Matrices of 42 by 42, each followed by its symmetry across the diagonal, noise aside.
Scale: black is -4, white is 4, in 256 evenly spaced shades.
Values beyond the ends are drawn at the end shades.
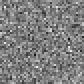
neither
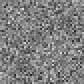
symmetric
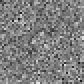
symmetric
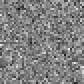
neither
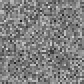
symmetric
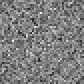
symmetric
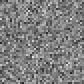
neither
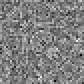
symmetric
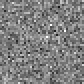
neither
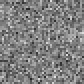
neither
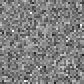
symmetric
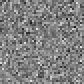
neither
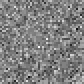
symmetric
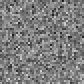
neither
